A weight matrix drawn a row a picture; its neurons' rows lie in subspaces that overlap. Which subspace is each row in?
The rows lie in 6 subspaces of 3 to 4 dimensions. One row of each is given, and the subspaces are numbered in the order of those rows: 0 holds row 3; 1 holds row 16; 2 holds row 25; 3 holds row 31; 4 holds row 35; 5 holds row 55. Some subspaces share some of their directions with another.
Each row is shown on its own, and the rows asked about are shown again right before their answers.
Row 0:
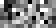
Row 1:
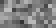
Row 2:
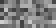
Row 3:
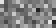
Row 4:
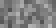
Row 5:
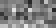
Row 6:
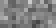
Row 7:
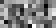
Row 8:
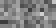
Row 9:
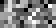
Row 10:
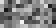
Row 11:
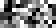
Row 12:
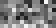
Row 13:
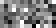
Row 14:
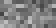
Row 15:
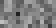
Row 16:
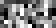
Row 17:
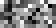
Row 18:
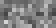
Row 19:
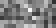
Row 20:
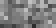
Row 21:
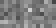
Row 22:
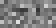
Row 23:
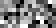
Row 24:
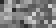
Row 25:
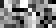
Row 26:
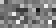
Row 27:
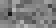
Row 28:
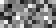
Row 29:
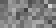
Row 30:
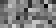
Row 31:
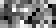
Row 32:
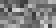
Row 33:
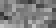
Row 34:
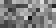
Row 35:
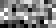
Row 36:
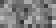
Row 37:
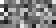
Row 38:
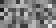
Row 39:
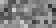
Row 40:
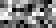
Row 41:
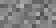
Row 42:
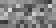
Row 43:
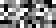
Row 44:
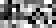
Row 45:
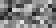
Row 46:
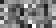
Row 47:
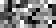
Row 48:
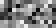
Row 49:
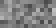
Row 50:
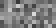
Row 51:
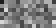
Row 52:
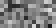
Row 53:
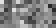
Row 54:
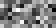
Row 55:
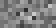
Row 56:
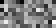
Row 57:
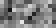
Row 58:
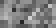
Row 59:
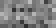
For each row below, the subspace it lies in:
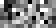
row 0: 5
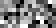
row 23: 3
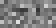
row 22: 0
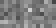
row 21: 2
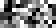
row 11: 5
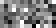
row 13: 3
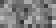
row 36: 3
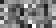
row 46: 1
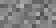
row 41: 2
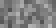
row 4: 3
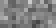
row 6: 4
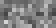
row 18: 1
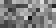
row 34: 4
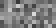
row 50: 1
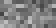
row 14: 4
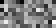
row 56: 0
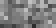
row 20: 4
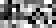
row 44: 2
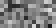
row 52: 3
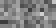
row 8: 2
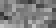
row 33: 4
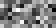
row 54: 2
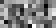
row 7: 1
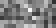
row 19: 2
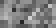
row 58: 3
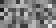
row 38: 3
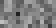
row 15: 3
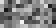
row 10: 2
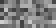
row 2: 0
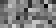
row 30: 4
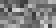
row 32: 2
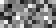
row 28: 4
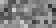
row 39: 4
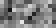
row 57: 3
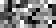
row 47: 5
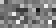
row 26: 0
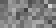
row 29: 5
